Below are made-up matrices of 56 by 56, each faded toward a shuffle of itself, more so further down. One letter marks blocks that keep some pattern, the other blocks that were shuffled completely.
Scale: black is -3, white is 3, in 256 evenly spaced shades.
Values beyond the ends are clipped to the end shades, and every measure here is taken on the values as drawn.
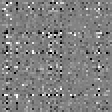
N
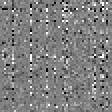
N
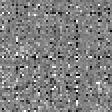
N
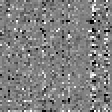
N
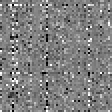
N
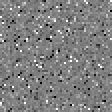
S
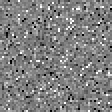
S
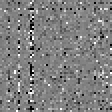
N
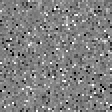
S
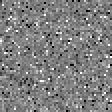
S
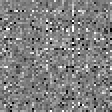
N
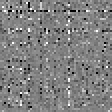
N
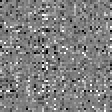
N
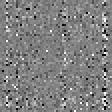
N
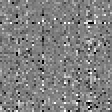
N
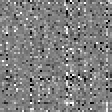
N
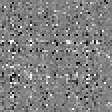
N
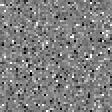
S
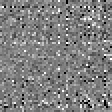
N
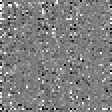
N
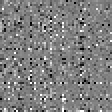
N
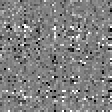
N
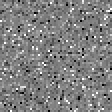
S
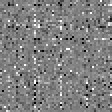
N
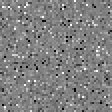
S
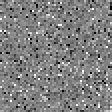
S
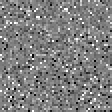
S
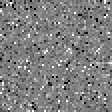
S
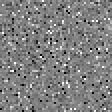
S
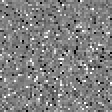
S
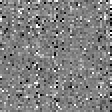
N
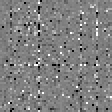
N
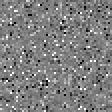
S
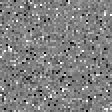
S
